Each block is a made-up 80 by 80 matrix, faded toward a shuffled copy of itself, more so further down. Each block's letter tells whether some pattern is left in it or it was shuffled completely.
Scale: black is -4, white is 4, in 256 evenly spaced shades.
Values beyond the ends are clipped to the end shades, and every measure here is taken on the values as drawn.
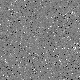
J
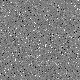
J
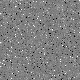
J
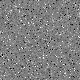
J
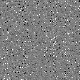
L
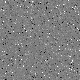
J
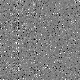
L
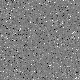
J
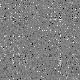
L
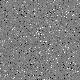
J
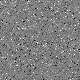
J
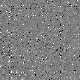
L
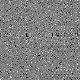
L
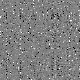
L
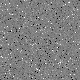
J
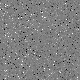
J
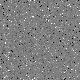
J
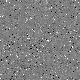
J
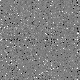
L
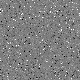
J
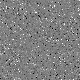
J
